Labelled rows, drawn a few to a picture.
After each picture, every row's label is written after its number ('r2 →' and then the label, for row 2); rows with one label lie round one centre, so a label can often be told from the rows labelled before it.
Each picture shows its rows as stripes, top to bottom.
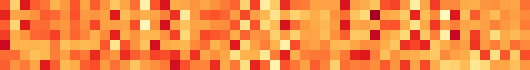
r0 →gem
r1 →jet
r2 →gem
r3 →jet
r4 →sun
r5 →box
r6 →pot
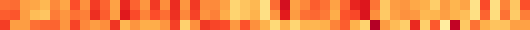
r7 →box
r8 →box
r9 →jet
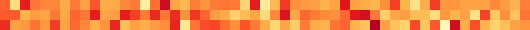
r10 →gem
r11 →box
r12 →jet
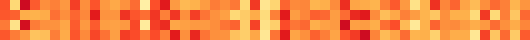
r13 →gem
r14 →box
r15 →gem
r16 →box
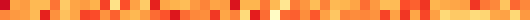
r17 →sun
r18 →pot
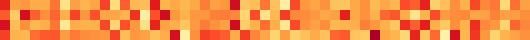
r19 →sun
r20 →gem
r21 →sun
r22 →jet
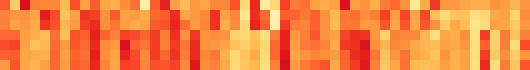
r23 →gem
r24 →pot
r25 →pot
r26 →box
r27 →box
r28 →box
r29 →box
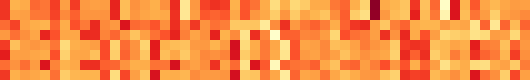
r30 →jet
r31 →jet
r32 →box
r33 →pot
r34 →sun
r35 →sun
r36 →pot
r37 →sun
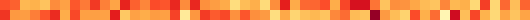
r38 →box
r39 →jet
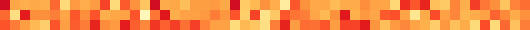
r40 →sun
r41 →gem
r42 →box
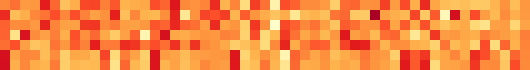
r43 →pot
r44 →jet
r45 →pot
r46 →gem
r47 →box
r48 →sun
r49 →sun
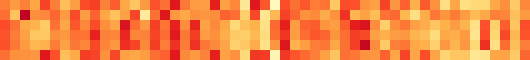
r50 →pot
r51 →gem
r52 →box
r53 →box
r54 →box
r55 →pot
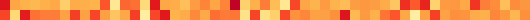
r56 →sun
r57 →gem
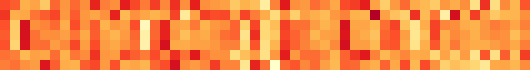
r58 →box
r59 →jet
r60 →gem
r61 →gem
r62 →gem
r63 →box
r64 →pot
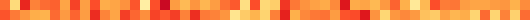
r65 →gem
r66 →box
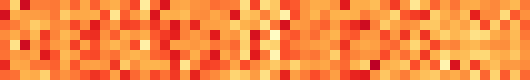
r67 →gem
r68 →sun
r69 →box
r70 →pot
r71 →gem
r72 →pot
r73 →jet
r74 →box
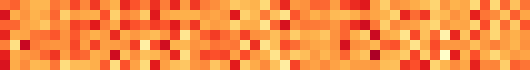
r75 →box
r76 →sun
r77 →box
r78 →jet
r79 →gem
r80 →jet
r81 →sun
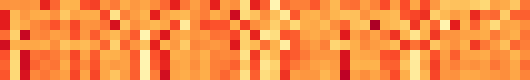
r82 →pot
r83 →sun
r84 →jet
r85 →gem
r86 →sun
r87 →gem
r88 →gem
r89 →gem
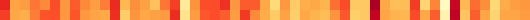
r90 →jet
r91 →jet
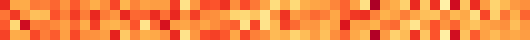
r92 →jet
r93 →box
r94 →gem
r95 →jet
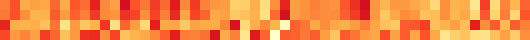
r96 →box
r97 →box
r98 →sun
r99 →pot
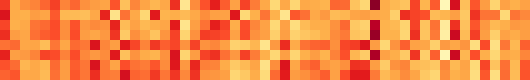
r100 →jet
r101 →sun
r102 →jet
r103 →jet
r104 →box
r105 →jet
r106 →box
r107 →box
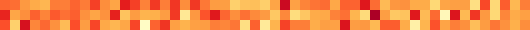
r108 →box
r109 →jet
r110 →gem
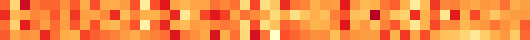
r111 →gem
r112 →jet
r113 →gem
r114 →pot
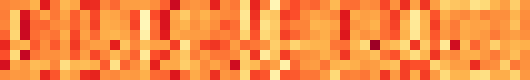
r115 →pot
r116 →gem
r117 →gem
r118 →gem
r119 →jet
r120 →gem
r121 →sun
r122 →pot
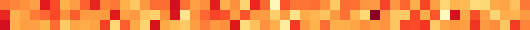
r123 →pot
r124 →jet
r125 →sun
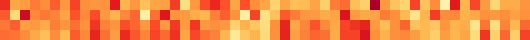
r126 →jet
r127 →gem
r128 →box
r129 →box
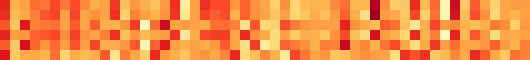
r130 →jet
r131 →jet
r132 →gem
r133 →jet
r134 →gem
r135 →sun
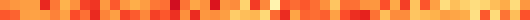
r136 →pot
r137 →box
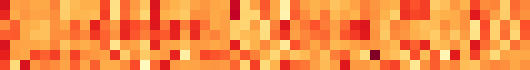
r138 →sun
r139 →sun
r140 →box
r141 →box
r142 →sun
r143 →jet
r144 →gem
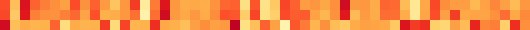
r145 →gem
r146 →gem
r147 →sun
